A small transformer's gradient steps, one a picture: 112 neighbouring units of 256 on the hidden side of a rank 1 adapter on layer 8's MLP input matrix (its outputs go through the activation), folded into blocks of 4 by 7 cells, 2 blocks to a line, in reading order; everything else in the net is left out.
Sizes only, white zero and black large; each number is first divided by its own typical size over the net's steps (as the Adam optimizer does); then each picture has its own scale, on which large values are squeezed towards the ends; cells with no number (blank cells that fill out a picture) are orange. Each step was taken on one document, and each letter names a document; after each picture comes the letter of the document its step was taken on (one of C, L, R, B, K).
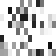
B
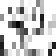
B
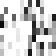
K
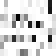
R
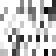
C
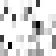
K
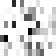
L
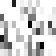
L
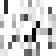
R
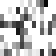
B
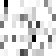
R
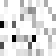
R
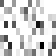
L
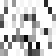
R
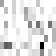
L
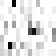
L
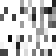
C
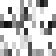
B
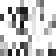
B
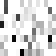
R
